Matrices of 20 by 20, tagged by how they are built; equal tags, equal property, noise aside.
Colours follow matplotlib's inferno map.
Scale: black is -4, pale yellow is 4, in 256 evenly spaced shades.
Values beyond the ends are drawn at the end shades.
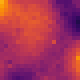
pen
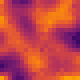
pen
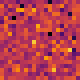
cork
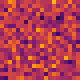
cork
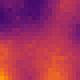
pen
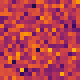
cork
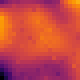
pen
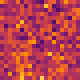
cork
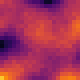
pen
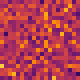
cork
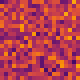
cork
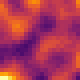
pen
